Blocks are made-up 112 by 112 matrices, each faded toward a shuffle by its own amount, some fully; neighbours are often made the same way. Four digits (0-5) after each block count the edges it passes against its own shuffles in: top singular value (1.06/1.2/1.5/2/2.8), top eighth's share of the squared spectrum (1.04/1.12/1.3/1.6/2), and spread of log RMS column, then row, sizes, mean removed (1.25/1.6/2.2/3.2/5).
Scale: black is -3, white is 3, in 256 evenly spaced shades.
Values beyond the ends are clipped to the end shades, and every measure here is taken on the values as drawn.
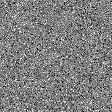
0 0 1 0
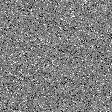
0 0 0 0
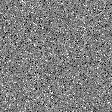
0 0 0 0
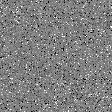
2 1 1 0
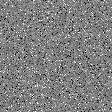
0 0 0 0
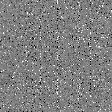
3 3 2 1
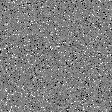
2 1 0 0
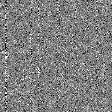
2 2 3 0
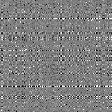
5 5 3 4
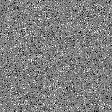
3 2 0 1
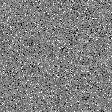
3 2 1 0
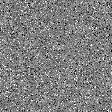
3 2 1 0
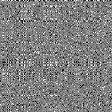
5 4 3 3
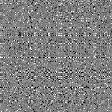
5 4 2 3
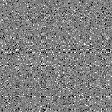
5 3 2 3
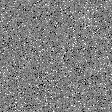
1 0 0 0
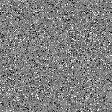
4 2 1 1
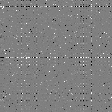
5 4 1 2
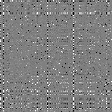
5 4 3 3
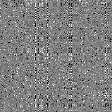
5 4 3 2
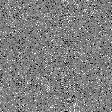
3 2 1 0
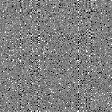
4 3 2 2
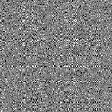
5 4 3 3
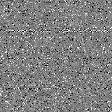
4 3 1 2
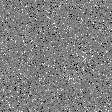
0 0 0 0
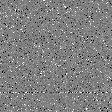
3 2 0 1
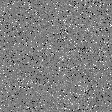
0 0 0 0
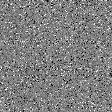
0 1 0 1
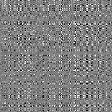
5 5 4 4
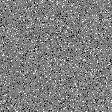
2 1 0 0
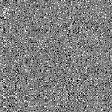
4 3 2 2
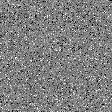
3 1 0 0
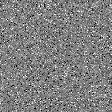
3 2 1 1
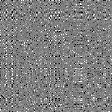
5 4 3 3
